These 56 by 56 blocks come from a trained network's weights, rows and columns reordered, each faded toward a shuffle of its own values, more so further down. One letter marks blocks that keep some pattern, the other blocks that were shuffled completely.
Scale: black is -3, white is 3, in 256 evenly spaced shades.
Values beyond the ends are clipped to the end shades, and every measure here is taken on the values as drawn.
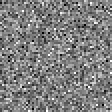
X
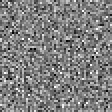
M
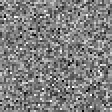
X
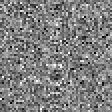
M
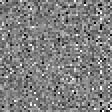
M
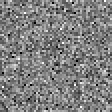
X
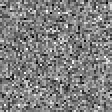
X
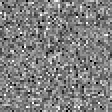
X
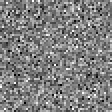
X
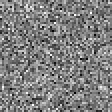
X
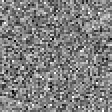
X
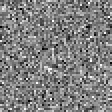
X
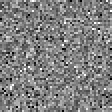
M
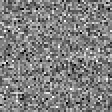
M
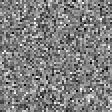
X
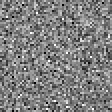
X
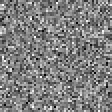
X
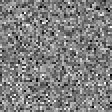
M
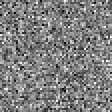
M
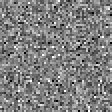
M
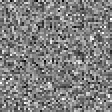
M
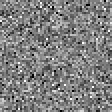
X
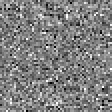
M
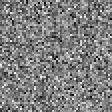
X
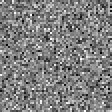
X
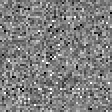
M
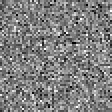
M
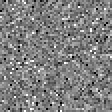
X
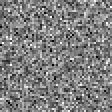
X
